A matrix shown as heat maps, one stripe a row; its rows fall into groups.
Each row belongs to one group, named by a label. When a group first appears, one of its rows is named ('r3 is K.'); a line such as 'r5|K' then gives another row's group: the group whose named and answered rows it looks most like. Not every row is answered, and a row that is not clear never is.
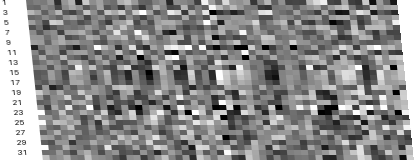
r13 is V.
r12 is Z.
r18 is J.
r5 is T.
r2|V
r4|V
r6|J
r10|Z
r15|V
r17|V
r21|V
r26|T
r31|V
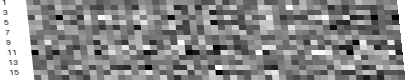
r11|J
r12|J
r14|V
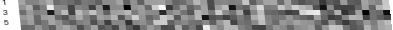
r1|T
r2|Z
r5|Z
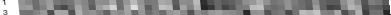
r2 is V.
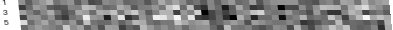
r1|T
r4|Z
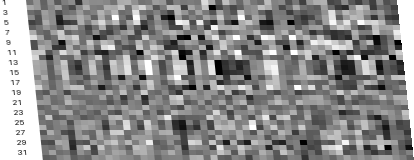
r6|V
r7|T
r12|J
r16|Z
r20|Z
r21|Z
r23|T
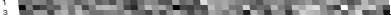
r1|V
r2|J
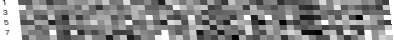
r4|T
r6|T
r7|T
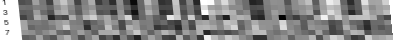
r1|V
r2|V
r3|V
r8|V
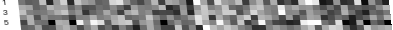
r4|T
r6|V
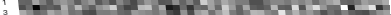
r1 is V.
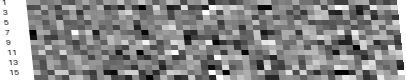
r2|V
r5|T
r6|Z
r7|J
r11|Z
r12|V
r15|T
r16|V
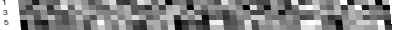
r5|J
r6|J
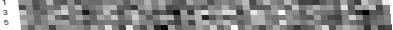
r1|T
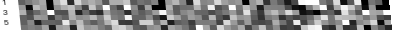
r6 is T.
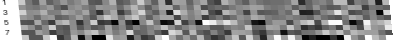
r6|T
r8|T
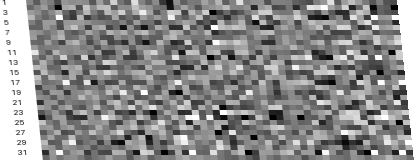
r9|V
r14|Z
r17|T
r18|J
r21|J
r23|V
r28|Z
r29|T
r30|T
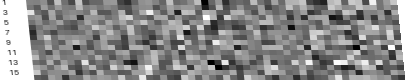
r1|T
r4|T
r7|J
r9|V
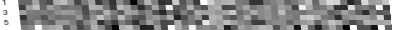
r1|V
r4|J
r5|V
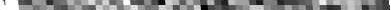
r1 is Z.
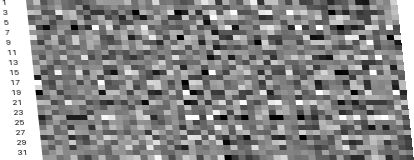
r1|T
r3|Z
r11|V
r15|T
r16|J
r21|Z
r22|J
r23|T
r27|Z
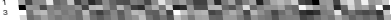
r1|T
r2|J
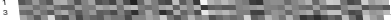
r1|V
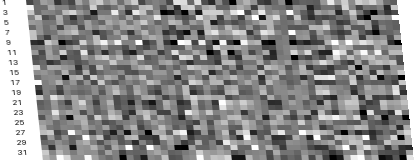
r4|T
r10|V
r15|T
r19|J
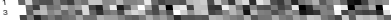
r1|T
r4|J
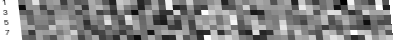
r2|J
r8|V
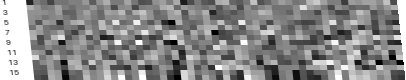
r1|J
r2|Z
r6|T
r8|T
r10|V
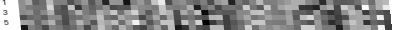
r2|T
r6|J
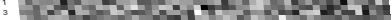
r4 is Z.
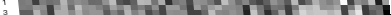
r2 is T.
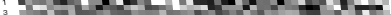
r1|Z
